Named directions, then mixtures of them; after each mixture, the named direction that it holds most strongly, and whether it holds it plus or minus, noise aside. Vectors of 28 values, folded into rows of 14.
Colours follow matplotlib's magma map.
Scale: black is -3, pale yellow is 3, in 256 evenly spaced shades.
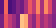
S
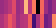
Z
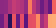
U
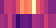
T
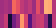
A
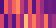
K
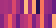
Z, plus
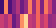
S, plus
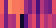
S, minus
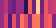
Z, minus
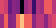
T, minus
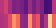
A, minus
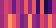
A, minus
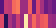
K, plus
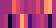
A, plus
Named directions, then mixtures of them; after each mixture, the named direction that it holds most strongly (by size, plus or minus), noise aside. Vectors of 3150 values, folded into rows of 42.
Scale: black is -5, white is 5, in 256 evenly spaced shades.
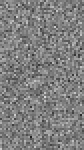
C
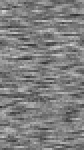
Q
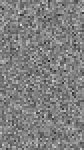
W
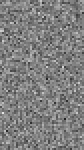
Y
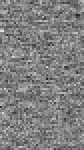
Y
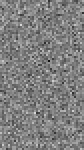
W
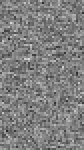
Y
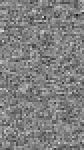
Y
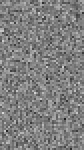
Y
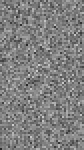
C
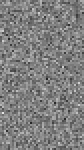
Y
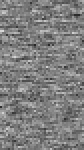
Q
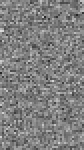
Y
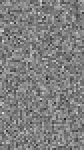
Y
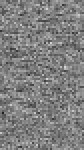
W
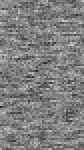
Q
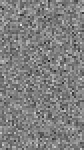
W
